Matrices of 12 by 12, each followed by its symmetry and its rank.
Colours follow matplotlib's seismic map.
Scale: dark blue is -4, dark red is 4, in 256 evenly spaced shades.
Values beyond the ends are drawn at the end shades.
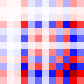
symmetric, rank one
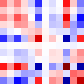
symmetric, rank two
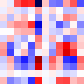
neither, rank two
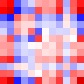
symmetric, rank two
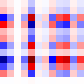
neither, rank one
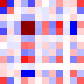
symmetric, rank two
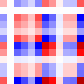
symmetric, rank one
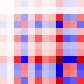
symmetric, rank one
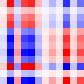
neither, rank one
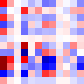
neither, rank two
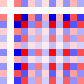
symmetric, rank one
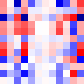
neither, rank two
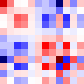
symmetric, rank two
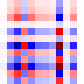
neither, rank one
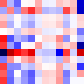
neither, rank two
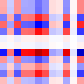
neither, rank one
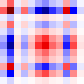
symmetric, rank one
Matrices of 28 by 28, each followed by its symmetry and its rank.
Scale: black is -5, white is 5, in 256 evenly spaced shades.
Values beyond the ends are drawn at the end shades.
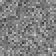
symmetric, full rank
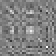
symmetric, rank three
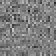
neither, rank five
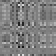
neither, rank two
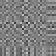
antisymmetric, rank two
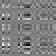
neither, rank two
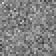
symmetric, full rank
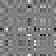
antisymmetric, rank two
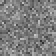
symmetric, full rank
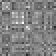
symmetric, rank three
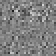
neither, rank five
